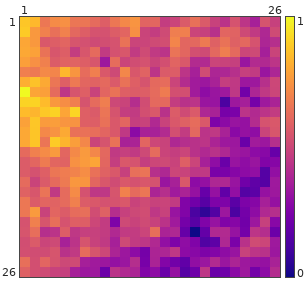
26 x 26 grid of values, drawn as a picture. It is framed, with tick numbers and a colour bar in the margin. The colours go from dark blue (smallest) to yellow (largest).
There is an overall slope up to the top left. The texture is blotchy. No single row or column stands out from its neighbours. There are no regular stripes.
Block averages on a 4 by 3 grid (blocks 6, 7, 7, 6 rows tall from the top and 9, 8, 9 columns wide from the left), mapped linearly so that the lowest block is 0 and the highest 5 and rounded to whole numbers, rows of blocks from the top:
432 / 531 / 420 / 210
